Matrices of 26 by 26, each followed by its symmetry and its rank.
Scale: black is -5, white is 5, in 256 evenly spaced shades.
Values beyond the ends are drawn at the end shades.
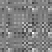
symmetric, rank two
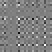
symmetric, rank two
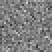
antisymmetric, full rank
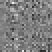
neither, rank five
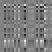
neither, rank one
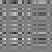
neither, rank one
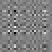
neither, rank two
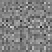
neither, rank five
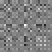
symmetric, rank two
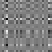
neither, rank one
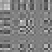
symmetric, rank two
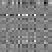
neither, rank two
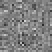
neither, rank five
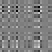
neither, rank one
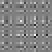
symmetric, rank two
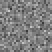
antisymmetric, full rank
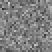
antisymmetric, full rank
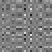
neither, rank two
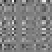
neither, rank two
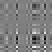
neither, rank one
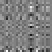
neither, rank two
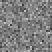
antisymmetric, full rank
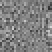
neither, rank five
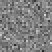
antisymmetric, full rank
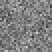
antisymmetric, full rank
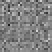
neither, rank five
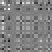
symmetric, rank two
